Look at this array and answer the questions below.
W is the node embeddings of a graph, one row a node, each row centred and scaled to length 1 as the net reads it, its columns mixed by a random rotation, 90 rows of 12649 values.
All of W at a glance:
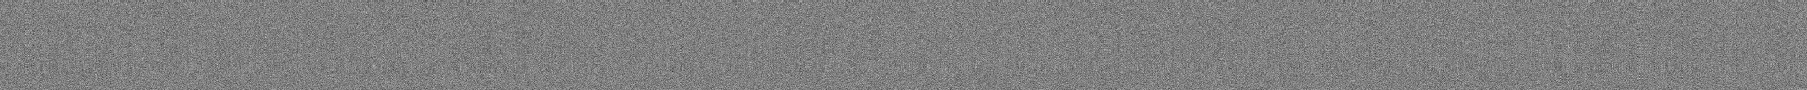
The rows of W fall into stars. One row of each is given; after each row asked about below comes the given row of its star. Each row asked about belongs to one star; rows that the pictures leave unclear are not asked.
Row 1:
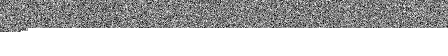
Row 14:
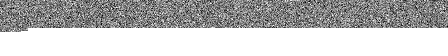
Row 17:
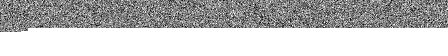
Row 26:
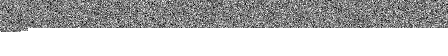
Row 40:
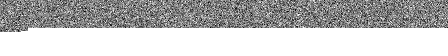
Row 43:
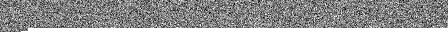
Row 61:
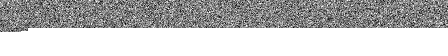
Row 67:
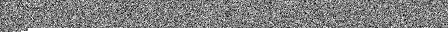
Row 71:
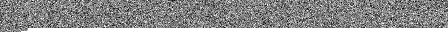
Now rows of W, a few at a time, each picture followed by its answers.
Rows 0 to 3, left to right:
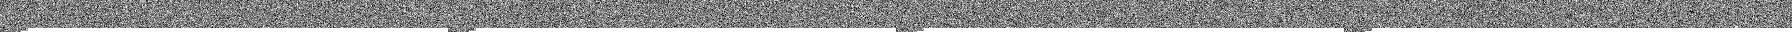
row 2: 14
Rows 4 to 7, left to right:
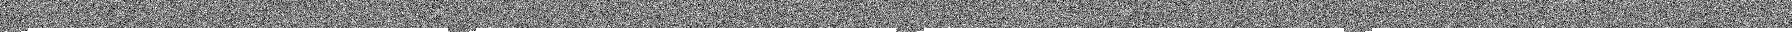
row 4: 71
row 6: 40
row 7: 67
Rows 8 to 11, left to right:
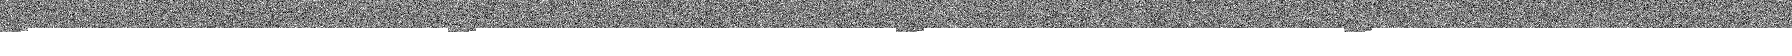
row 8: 40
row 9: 1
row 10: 17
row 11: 61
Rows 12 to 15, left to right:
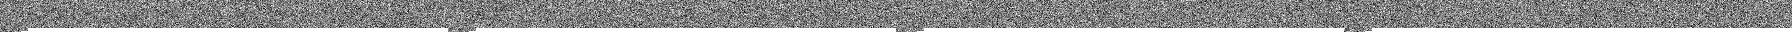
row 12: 40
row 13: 40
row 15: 40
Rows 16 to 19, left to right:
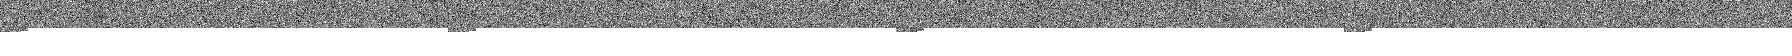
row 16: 14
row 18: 61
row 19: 1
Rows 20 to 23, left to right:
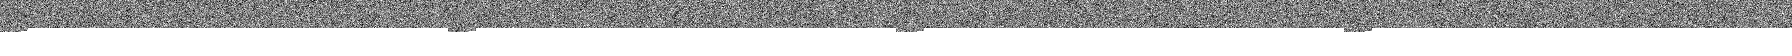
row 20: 71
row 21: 67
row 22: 71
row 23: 17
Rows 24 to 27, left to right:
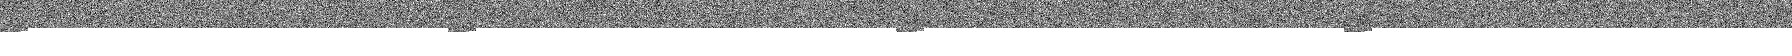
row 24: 40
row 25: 43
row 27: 26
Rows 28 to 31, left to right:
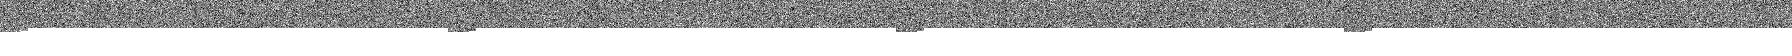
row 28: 40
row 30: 1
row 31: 71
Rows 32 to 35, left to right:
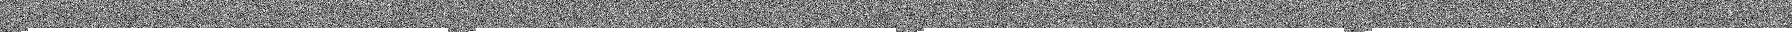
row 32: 43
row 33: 14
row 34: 1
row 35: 61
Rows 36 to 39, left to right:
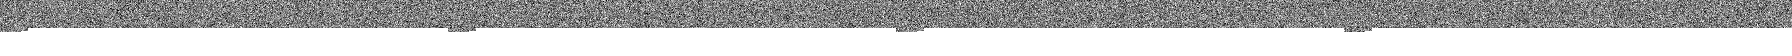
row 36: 67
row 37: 1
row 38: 67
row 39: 43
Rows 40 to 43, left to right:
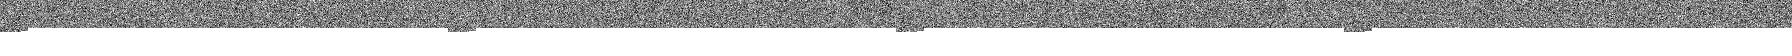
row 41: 43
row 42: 17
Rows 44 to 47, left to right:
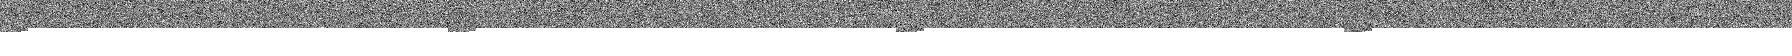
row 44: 1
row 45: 71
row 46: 1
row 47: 61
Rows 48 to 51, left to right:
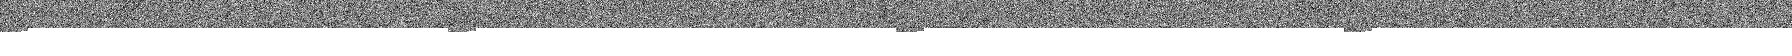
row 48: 67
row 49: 26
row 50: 43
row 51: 67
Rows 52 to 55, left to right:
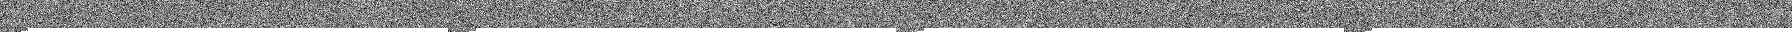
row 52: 43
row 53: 67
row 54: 61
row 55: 71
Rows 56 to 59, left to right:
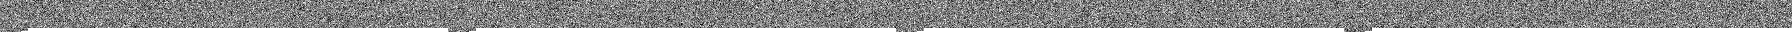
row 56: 61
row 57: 1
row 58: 71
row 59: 43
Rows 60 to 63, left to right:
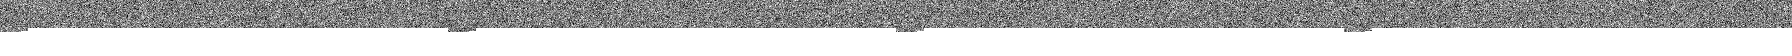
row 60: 17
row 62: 67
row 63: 14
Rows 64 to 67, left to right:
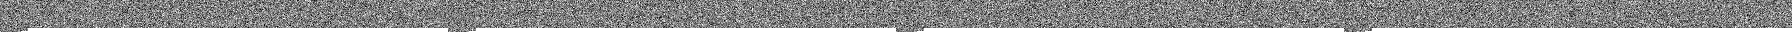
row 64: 61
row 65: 71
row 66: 67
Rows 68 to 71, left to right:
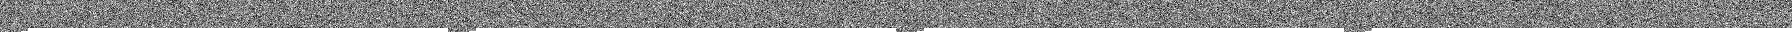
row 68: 71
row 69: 67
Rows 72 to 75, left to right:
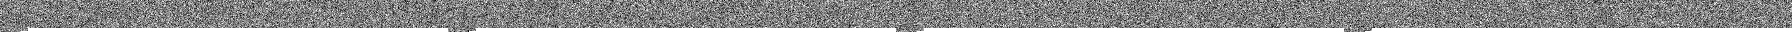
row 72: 26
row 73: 1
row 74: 40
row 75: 17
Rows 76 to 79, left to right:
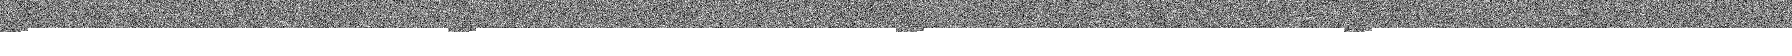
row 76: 40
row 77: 43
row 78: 17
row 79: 40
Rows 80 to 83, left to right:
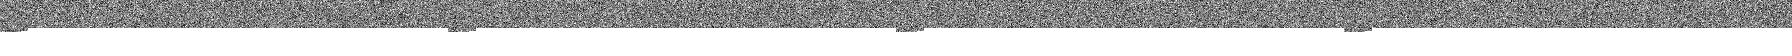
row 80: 61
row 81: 43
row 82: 67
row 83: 43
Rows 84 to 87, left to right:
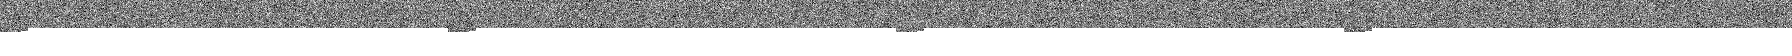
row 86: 61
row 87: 43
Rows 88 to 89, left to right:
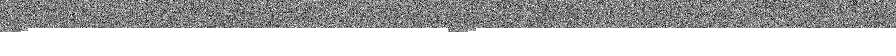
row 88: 40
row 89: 26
